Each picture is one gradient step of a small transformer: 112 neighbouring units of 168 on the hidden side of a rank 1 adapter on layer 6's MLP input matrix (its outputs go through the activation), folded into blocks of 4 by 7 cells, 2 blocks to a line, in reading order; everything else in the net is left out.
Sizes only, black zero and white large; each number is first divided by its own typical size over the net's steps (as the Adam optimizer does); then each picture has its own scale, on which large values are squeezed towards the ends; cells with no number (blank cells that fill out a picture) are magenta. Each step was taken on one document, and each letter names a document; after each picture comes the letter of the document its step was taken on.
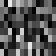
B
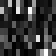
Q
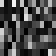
B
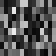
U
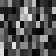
B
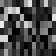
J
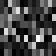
J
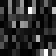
Q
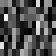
U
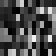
B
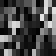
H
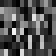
U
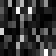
Q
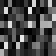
J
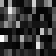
H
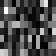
H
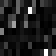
Q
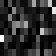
H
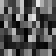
U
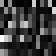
H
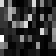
H
